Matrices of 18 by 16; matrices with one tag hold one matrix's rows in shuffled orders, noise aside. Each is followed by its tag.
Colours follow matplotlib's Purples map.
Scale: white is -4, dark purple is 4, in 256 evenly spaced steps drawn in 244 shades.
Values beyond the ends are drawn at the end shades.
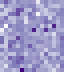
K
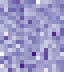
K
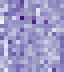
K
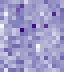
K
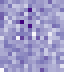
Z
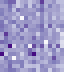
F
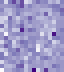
K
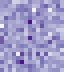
Z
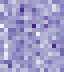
K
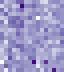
K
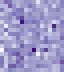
K
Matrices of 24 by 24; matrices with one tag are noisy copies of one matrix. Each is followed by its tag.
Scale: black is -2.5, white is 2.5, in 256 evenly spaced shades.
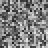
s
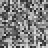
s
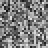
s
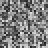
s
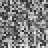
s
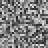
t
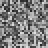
s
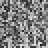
s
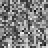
s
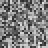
s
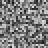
t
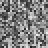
s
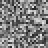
t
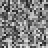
s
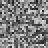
t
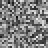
t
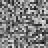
t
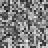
s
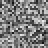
t
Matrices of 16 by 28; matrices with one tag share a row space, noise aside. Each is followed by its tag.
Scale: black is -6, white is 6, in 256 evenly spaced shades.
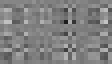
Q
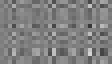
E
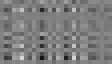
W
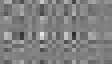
W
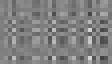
E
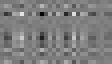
W
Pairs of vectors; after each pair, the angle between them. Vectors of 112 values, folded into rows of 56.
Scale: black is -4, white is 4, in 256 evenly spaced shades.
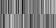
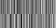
orthogonal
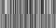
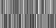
partly aligned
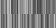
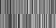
partly opposed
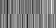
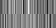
orthogonal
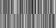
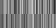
nearly opposite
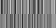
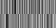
partly aligned
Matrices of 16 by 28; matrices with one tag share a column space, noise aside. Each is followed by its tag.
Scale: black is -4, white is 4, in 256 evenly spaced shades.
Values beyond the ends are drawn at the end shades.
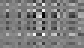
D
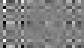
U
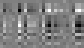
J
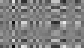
U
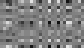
U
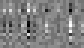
J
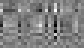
J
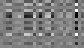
D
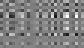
D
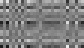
U
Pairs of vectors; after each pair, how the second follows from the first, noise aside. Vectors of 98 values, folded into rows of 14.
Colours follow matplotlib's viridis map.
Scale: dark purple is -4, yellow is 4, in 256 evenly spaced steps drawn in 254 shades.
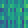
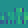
partly zeroed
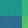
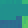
partly zeroed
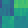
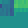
partly zeroed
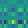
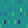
partly zeroed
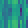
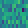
shuffled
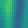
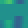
partly zeroed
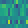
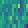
shuffled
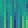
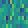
shuffled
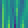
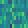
shuffled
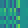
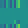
partly zeroed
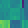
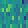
shuffled
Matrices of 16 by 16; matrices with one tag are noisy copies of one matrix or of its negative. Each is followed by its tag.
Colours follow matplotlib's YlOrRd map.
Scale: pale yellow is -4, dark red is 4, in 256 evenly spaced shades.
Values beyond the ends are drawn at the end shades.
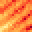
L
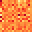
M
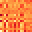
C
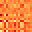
C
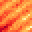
L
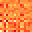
C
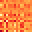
C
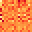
M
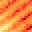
L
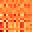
C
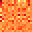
M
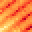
L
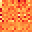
M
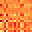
C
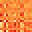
C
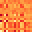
C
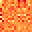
M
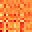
C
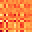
C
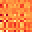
C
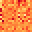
M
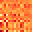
C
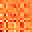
C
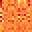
M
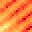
L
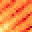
L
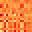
C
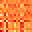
C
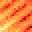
L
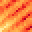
L
